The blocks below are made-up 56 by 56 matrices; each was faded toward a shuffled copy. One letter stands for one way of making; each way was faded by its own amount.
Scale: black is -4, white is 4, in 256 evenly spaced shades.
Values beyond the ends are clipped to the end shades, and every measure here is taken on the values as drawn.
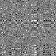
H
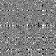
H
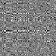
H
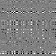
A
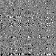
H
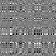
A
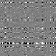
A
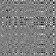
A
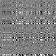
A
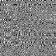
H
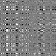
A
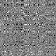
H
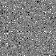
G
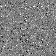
G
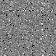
G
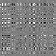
A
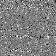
G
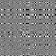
A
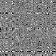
H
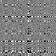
A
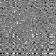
H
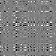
A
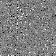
G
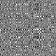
H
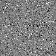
G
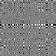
A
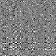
H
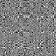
H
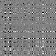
A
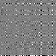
A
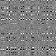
A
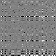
A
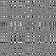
A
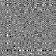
H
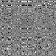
H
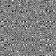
H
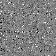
G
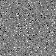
G
